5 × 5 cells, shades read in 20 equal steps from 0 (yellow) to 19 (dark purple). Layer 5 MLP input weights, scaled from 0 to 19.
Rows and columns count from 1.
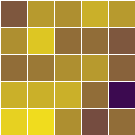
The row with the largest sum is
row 3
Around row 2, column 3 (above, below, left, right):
7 7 2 10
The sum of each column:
34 21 35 43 58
